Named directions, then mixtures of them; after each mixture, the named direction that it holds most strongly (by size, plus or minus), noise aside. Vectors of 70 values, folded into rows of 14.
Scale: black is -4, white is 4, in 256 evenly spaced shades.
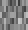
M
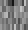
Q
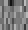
Q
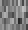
M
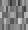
M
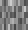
M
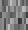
M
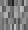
Q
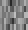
M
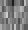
Q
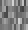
Q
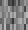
M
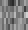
M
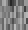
M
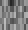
M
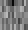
Q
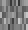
M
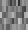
M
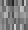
Q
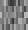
M
